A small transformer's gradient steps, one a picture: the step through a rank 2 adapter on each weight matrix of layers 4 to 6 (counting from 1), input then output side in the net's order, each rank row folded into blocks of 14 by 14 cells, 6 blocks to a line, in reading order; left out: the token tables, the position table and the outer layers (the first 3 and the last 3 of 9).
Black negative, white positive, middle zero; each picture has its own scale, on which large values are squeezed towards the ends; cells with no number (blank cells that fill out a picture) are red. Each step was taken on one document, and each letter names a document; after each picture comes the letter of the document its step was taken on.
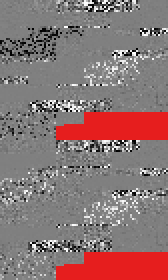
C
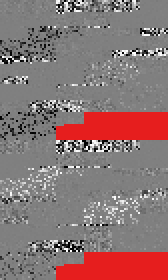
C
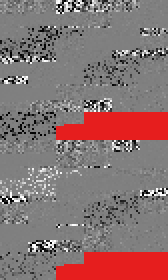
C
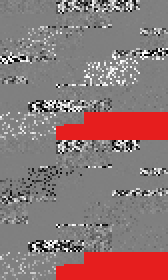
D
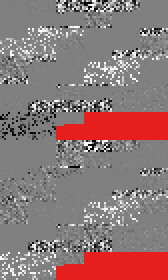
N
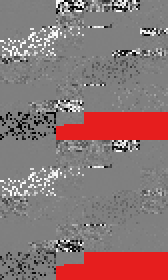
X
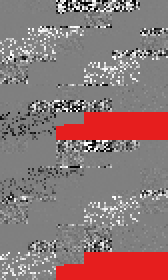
N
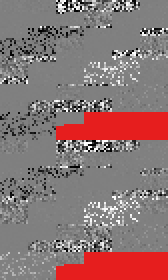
N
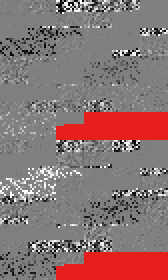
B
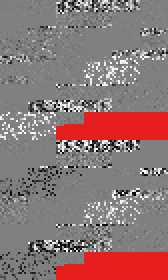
D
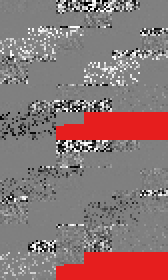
N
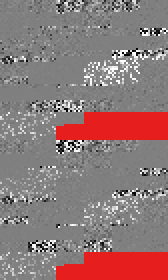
C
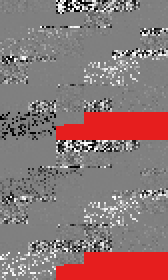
N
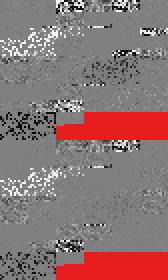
X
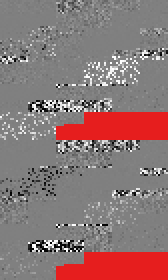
D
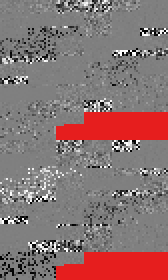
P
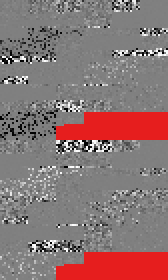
C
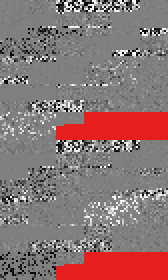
C
